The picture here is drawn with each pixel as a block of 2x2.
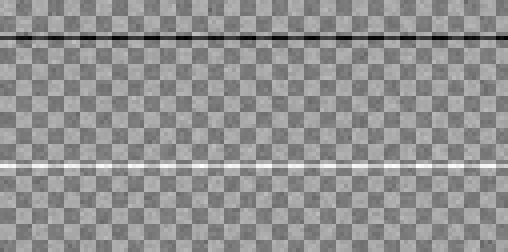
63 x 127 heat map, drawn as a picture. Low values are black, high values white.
There is no overall slope. Rows 10 and 42 stand out from the rest. The halves do not mirror each other.
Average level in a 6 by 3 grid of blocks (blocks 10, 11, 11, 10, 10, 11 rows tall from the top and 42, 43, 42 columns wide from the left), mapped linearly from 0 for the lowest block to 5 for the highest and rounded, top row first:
000
333
333
555
333
333
